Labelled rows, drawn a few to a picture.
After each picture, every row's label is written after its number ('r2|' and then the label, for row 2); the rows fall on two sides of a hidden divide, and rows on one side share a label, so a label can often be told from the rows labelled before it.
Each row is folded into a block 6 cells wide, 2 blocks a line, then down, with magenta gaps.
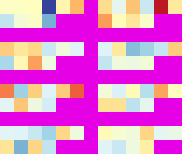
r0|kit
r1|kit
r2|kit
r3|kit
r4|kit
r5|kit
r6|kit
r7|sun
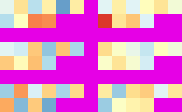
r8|sun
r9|kit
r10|kit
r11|kit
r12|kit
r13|sun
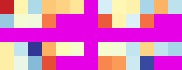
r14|sun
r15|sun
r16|sun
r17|kit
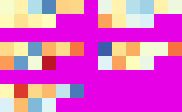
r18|kit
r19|kit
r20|sun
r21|kit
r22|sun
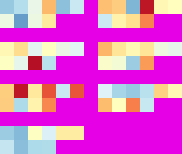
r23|sun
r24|sun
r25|kit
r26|sun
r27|sun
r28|kit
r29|kit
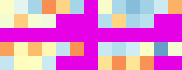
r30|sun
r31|kit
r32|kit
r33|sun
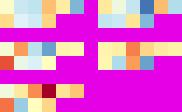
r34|sun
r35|kit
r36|kit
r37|kit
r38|sun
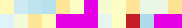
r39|kit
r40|kit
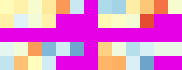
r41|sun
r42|sun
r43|kit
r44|kit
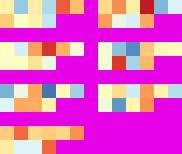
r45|kit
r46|sun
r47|sun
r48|sun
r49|kit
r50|sun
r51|sun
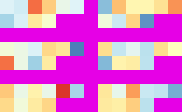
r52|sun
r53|kit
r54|sun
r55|kit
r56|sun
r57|kit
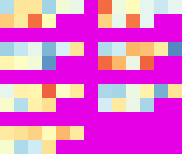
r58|kit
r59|kit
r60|kit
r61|sun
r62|sun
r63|kit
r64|sun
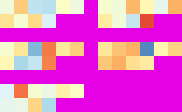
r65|kit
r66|sun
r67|sun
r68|kit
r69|kit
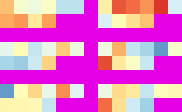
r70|sun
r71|sun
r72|sun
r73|kit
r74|kit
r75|kit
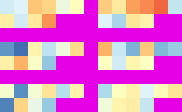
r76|sun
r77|sun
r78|kit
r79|sun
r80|kit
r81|kit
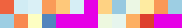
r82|kit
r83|sun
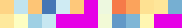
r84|kit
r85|sun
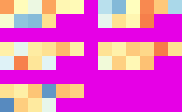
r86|sun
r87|sun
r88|kit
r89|sun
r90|kit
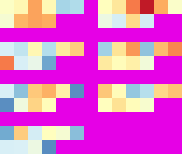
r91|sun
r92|sun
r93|kit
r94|kit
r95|sun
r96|kit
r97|kit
